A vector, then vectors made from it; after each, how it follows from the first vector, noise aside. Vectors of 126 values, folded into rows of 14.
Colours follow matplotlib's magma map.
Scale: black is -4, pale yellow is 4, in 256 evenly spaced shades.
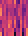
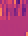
partly zeroed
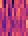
reversed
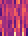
negated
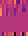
partly zeroed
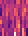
negated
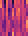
reversed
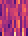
negated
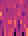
partly zeroed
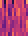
reversed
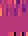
partly zeroed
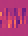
partly zeroed
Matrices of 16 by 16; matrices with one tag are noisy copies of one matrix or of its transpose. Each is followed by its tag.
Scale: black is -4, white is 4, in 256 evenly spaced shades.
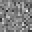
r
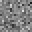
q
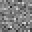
r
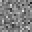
q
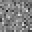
r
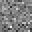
r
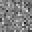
r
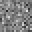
r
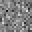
r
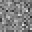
r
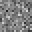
r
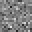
r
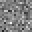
q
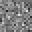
r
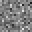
q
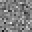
q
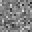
q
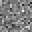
q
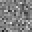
q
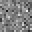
r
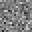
q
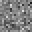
q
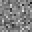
q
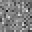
r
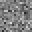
q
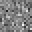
r
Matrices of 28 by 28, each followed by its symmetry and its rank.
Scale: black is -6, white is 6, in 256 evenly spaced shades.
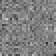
neither, rank five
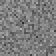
symmetric, full rank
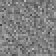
antisymmetric, full rank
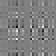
neither, rank one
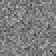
symmetric, full rank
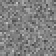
neither, full rank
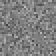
antisymmetric, full rank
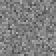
neither, full rank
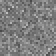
symmetric, full rank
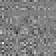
neither, rank five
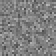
antisymmetric, full rank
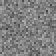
neither, full rank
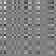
neither, rank one
